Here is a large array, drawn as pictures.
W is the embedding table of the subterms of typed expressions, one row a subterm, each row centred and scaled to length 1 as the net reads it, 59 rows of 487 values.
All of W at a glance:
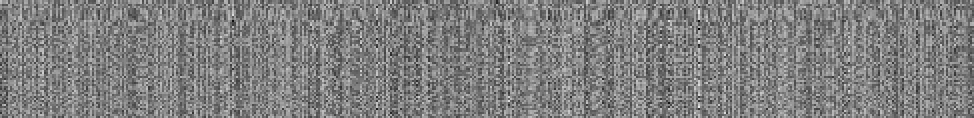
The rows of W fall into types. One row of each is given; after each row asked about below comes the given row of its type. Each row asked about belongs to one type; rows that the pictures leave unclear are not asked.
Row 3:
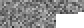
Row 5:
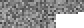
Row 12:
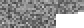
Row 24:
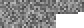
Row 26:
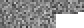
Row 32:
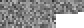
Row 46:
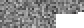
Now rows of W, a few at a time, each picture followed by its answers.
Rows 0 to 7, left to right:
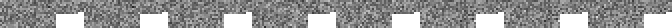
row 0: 3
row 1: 3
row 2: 26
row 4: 24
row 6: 5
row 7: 5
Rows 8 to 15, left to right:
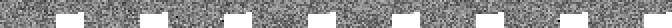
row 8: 5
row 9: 46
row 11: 12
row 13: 26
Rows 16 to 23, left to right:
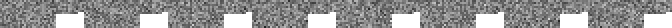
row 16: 26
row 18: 24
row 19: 46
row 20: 46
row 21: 24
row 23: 3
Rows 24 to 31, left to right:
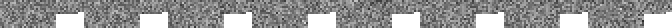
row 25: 24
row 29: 26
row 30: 26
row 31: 5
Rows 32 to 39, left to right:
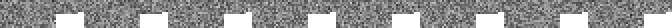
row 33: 26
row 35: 24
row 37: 24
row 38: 26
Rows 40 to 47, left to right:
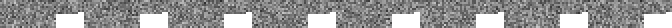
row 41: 5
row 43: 12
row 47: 32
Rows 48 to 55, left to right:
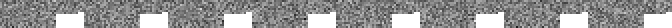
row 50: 5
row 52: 46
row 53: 5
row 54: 46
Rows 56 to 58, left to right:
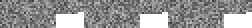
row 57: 24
